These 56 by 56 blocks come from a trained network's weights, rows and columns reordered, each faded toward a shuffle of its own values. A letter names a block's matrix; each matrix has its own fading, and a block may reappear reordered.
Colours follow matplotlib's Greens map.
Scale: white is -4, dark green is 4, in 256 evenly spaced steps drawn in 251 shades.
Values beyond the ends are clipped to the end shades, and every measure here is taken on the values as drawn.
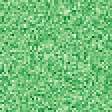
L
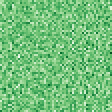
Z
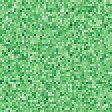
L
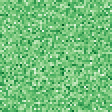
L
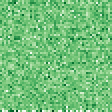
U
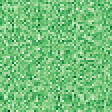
Z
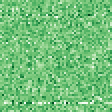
U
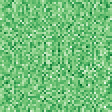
Z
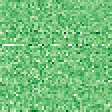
U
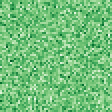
L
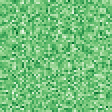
Z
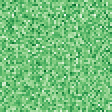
L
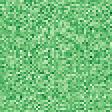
Z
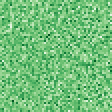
L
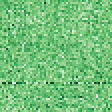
U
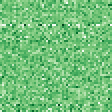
U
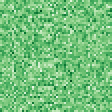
Z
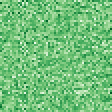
U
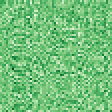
Z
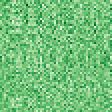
Z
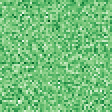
U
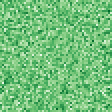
L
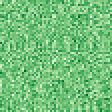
Z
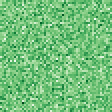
L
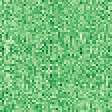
Z
